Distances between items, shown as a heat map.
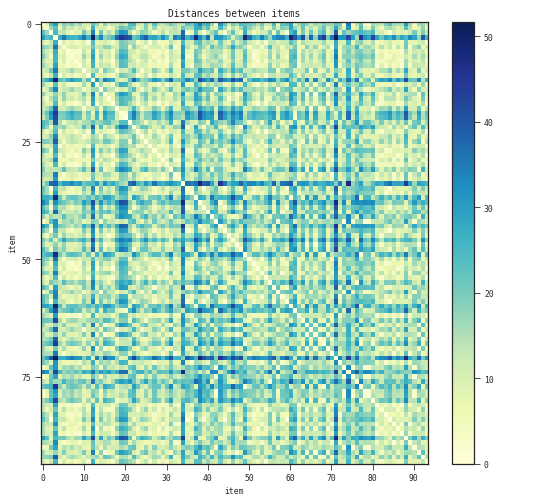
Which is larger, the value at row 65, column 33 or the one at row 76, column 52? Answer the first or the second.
the second
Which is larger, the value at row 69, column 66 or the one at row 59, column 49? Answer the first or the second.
the second
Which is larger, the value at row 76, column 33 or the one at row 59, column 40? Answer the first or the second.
the first
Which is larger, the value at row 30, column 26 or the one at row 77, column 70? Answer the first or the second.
the second
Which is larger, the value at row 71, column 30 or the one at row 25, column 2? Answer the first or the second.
the first
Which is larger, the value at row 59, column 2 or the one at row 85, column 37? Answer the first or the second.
the second
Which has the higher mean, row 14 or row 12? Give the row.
12
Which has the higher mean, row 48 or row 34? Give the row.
34
